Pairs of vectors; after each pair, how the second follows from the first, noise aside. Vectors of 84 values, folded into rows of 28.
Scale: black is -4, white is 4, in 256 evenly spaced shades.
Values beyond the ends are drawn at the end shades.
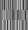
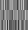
sign-scrambled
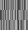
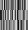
scaled up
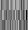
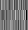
sign-scrambled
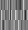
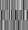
negated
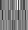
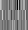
negated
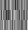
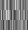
negated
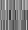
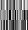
scaled up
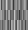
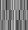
sign-scrambled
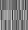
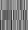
negated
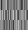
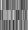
sign-scrambled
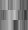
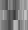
negated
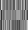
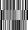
scaled up
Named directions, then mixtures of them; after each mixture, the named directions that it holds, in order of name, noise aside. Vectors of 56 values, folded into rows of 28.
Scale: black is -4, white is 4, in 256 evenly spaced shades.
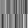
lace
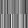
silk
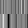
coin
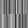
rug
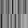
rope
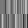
lace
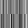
silk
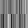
coin, silk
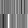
coin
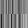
rope, silk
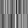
rug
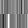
coin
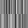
rug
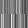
rug, silk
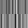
rope, rug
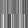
coin, silk
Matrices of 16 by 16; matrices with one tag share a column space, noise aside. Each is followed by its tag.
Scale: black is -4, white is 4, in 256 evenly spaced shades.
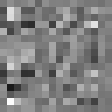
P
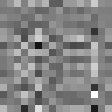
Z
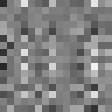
Z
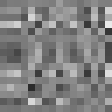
P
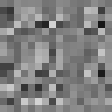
P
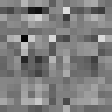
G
